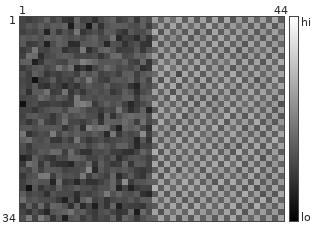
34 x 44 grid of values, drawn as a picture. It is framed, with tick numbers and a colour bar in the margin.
The table splits into one row of 2 panels. Panel 1,1: low, fine-grained. Panel 1,2: middling, checkered, strong in contrast.
